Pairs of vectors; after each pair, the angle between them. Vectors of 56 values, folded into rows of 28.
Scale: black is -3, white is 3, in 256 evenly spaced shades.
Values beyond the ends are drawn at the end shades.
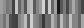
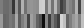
partly aligned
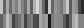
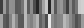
nearly opposite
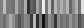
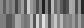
nearly opposite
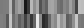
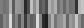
nearly parallel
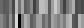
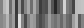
nearly opposite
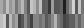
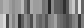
nearly parallel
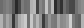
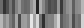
partly aligned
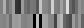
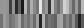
partly aligned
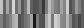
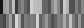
orthogonal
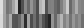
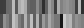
partly opposed
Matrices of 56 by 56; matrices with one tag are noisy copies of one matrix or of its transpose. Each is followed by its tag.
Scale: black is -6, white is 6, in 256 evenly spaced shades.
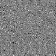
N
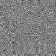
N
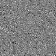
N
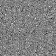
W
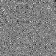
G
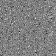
W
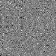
G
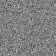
W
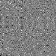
G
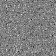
W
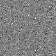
W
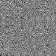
G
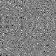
G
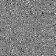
N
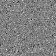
W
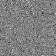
N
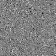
N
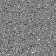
W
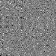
G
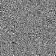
N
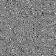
N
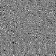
N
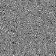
N
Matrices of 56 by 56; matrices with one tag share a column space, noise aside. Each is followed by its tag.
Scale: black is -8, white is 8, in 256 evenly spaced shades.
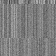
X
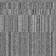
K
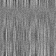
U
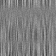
U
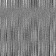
U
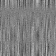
U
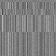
K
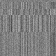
K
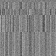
K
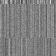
X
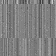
X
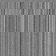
K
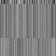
X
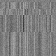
K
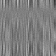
U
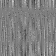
U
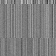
X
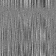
U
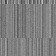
X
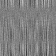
U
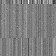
X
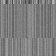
X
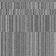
K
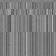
K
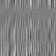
U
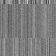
X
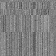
K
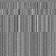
K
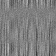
U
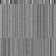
X
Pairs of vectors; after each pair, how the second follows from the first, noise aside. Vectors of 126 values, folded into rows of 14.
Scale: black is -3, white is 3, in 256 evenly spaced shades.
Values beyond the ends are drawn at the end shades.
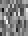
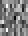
shuffled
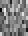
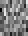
copied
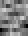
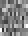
sign-scrambled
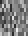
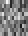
shuffled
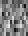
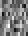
copied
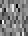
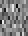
copied
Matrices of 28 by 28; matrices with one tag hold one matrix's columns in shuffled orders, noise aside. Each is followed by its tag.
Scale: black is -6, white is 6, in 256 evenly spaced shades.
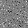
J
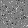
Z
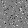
Z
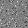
J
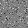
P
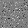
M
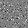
M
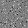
J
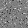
P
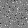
Z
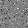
P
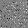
M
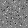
Z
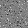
J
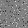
J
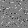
P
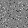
M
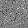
P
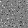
J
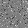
Z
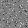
J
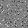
J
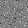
Z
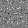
P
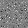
M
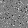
Z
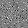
M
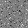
J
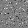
P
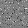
P
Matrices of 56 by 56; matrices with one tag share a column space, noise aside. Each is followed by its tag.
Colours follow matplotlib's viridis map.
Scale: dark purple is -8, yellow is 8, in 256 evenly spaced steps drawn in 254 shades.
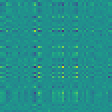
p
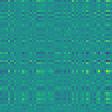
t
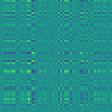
t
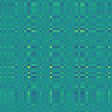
p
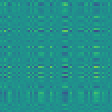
p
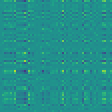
t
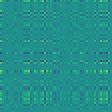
t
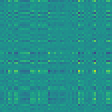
t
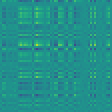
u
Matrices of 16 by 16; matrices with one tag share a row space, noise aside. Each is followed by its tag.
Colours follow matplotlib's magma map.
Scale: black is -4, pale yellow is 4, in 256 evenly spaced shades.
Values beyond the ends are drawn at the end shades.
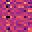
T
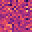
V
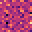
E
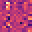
T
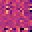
E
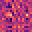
V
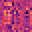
V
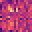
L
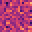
E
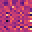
E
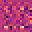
E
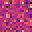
E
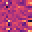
T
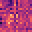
L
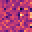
E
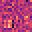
V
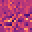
V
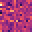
L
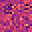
V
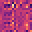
V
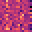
E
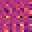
E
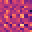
E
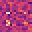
T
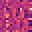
E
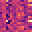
T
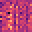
L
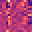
T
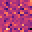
E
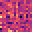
L
